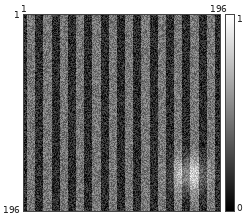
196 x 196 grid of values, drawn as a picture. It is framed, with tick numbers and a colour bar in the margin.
One bump rises in the bottom right. Upright stripes repeat 12 times across the table. The ninth with the highest average is the bottom right. On average the colour sits 30% of the way up the scale.
